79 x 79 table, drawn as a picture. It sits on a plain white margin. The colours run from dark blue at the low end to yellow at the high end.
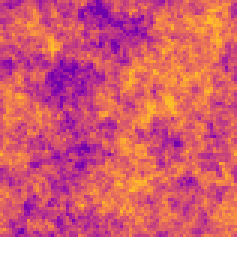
Grain: blotchy. Mirror symmetry: none. Histogram: bell-shaped. Ninth with the highest average: top right.
